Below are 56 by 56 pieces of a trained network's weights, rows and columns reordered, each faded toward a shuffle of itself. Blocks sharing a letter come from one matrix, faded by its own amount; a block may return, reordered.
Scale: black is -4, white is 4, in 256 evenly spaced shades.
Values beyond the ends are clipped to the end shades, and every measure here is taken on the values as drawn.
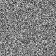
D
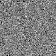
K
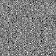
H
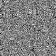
K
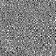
H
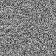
D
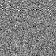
K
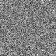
D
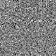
K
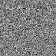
K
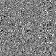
H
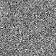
K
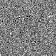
K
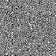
H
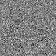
K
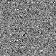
K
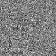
K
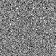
K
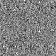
K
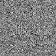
K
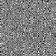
H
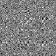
H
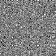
K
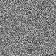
D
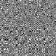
H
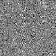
H
